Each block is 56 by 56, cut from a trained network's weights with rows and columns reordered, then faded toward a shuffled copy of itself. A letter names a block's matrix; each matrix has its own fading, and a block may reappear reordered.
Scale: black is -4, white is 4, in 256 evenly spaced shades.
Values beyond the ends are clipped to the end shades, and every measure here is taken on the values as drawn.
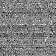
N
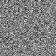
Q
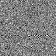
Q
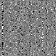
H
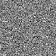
Q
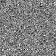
Q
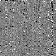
H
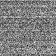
N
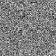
Q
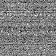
N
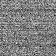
N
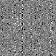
H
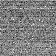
N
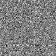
Q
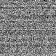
N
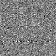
Q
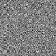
Q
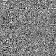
Q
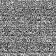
N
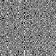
H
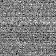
N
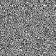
Q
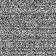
N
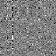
H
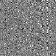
H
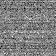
N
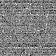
N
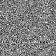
Q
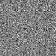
Q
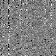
H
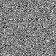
Q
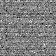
N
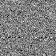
Q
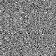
Q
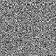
Q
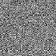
Q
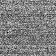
N
